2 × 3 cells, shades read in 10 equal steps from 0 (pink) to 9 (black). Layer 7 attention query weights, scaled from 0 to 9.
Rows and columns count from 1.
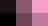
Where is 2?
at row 2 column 3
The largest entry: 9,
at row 2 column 1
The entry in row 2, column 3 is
2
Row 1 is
8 4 0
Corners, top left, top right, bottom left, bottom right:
8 0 9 2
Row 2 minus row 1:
1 1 2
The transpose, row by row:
8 9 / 4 5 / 0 2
